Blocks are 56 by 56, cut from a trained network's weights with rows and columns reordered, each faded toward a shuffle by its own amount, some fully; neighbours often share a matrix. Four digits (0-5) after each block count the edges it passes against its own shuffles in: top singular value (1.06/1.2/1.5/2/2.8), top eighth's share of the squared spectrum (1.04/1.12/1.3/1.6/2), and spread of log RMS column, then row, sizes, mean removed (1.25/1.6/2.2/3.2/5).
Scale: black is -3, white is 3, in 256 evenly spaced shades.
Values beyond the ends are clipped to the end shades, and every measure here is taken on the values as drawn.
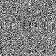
3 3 1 0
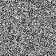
0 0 0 0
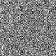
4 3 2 1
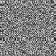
4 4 2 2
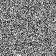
1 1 0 0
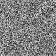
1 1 0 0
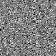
3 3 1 0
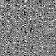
4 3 2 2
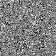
1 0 0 0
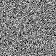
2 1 0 0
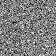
2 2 0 0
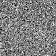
2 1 0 0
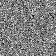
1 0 0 0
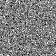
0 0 0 0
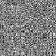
4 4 1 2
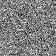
1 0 0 0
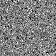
1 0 0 0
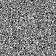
2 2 0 1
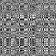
5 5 3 4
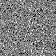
3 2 0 0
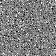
0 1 0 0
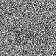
2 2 0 0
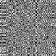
4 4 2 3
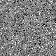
1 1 0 0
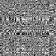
4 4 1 3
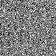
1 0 0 0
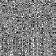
4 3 1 2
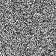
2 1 0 0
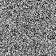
1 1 0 0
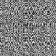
4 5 2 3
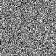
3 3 1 0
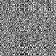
4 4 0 2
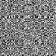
4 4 2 3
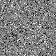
0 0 0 0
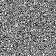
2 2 0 0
